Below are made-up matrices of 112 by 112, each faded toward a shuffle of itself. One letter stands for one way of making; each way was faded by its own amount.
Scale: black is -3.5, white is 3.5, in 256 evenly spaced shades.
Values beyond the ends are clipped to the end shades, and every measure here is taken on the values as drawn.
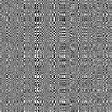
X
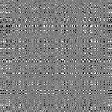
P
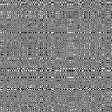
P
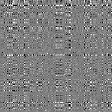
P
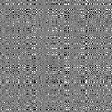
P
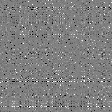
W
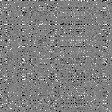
W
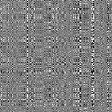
X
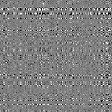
P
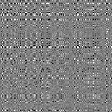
P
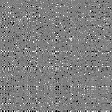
W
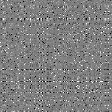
W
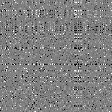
W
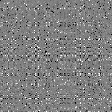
W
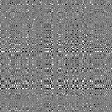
P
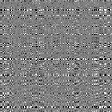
P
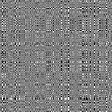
X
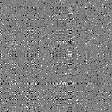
W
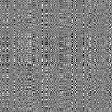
X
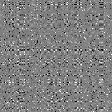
W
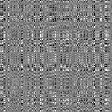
X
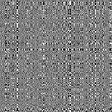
X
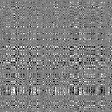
P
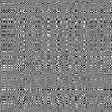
P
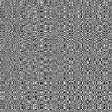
X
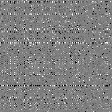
W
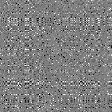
W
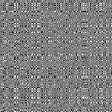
P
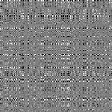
P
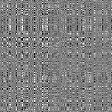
X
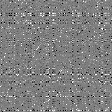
W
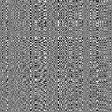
X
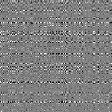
P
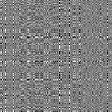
X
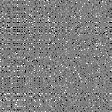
W
